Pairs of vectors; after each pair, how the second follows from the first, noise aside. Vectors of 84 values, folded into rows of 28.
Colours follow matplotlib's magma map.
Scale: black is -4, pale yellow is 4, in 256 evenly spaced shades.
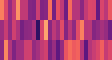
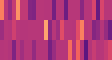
partly zeroed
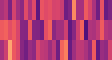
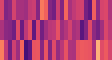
shuffled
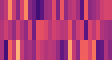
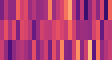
shuffled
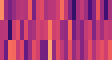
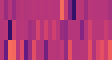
partly zeroed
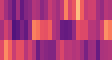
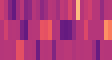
partly zeroed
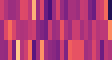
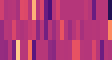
partly zeroed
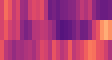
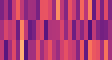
shuffled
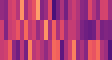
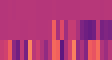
partly zeroed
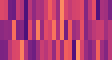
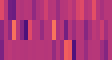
partly zeroed
